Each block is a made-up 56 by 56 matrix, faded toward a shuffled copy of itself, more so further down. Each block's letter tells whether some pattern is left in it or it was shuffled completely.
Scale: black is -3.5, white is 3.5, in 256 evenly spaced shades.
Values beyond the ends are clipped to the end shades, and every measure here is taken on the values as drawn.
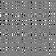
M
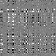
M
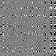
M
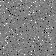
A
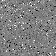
A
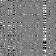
M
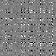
M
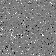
A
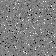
A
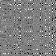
M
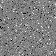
A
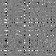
M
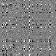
M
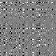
M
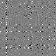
M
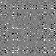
M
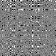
M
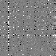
M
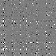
M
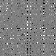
M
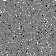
A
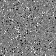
A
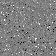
A
